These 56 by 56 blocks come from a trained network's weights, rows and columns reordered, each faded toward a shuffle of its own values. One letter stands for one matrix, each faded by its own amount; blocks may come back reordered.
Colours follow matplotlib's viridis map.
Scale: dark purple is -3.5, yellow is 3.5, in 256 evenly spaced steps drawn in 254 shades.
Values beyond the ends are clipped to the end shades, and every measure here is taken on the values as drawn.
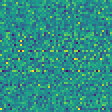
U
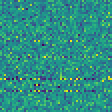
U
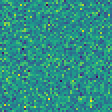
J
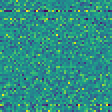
U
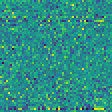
U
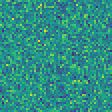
J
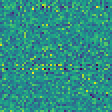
U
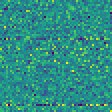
U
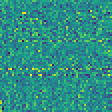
U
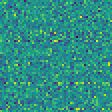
U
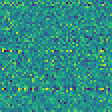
U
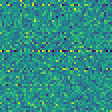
U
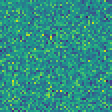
J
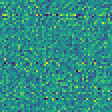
U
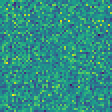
J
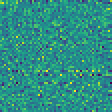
U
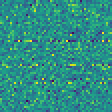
U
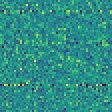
U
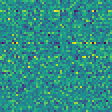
U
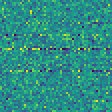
U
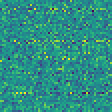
U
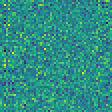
J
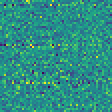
U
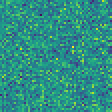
J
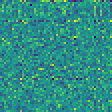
U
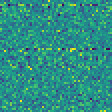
U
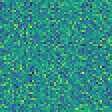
J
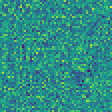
J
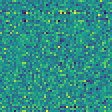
U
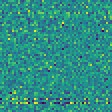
U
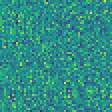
J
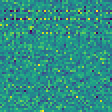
U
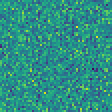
J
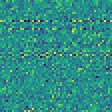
U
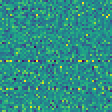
U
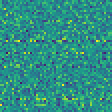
U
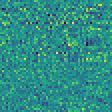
U
